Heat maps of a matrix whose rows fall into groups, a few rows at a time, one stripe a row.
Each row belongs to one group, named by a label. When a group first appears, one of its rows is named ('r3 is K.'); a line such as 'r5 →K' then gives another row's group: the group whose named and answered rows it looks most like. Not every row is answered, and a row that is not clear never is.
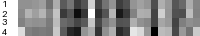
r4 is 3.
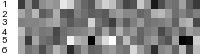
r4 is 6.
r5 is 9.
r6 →3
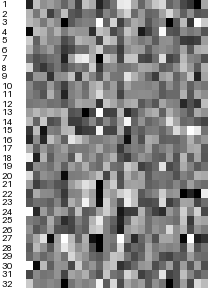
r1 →9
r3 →6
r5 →9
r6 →6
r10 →6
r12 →9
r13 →3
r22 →9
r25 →6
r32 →6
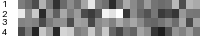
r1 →6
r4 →6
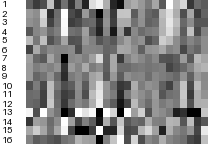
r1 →6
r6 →9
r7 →6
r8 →6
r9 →6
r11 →6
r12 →6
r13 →9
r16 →9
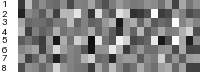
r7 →6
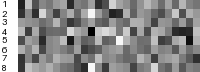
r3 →3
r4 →9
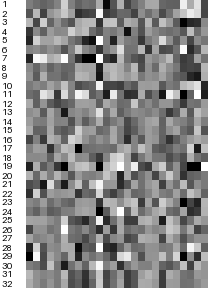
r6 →9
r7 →3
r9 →9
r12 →9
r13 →6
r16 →6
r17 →3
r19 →9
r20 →9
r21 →6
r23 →9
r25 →3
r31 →3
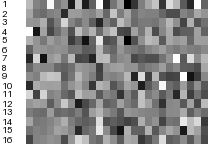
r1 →3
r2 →6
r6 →3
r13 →6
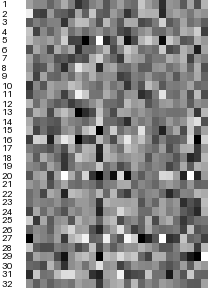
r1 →3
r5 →3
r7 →6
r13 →3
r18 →9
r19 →6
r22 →6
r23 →9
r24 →9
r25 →9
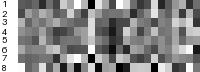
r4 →6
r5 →6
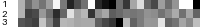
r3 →6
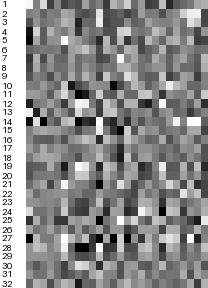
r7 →9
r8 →9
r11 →3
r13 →9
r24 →3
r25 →9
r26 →3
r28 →3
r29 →3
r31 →6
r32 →3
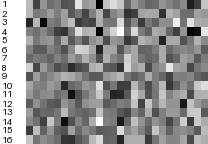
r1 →9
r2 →3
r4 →9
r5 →3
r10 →6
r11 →6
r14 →6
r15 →9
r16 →6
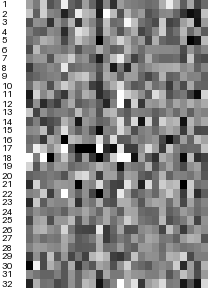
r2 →9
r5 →9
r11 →9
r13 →9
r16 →6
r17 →3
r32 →9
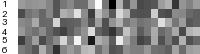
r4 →6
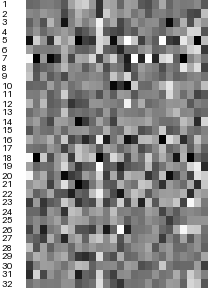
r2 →9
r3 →6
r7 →9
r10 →6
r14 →3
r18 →9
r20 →6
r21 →3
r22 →6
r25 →6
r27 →6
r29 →3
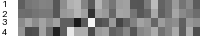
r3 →3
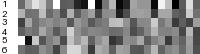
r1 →3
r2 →3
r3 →9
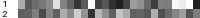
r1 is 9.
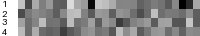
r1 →9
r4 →6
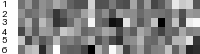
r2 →6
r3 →6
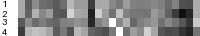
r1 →9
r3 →9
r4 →9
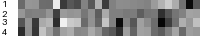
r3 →6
